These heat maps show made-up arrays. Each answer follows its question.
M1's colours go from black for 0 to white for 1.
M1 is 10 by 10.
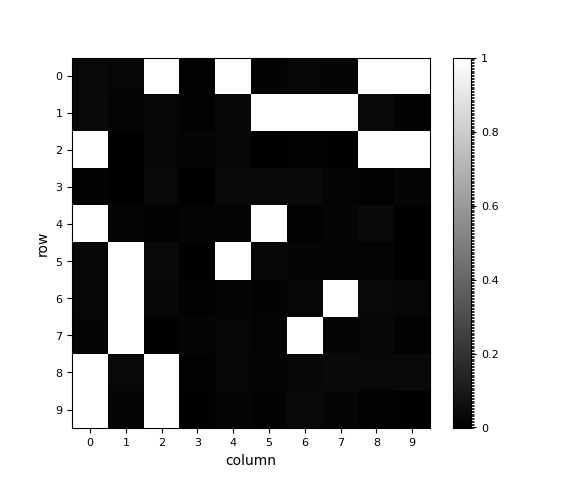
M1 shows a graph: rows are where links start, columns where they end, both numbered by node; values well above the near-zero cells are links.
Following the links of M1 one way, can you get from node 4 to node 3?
no
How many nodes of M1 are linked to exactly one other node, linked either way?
0
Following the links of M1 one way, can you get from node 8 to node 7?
yes
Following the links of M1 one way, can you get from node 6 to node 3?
no
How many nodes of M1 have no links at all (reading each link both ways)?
1
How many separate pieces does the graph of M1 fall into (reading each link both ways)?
2
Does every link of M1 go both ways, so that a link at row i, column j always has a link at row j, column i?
yes
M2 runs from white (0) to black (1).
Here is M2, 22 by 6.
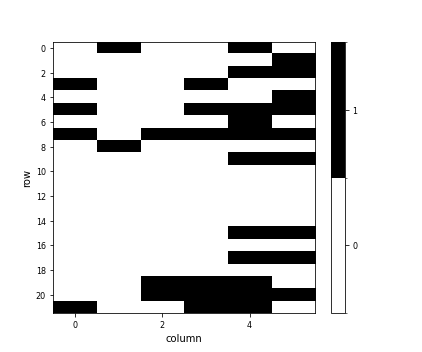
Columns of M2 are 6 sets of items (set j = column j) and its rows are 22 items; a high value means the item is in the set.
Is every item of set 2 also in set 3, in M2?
yes
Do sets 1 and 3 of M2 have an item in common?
no
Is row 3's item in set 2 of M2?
no
